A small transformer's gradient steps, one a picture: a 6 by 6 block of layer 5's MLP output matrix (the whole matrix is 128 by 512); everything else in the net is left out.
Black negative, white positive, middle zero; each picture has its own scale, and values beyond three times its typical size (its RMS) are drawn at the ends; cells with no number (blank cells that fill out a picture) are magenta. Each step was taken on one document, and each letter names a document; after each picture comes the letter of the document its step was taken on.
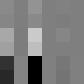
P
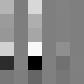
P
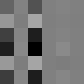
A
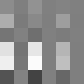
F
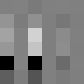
P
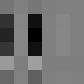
A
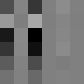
A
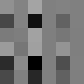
F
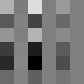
F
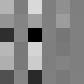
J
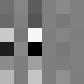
J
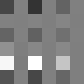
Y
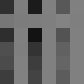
Y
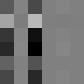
A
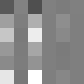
J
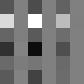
Y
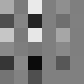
F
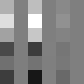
P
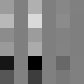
P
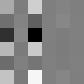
J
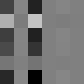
A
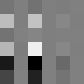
P
